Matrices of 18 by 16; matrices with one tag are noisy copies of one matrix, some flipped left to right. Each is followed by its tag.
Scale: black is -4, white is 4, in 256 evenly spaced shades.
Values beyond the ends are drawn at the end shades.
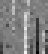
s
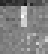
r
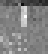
r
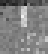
r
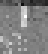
r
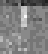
r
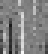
s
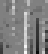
s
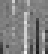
s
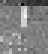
r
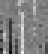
s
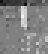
r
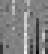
s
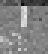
r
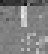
r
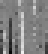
s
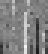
s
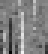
s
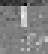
r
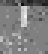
r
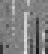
s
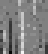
s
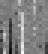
s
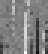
s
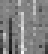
s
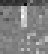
r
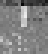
r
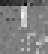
r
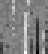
s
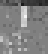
r
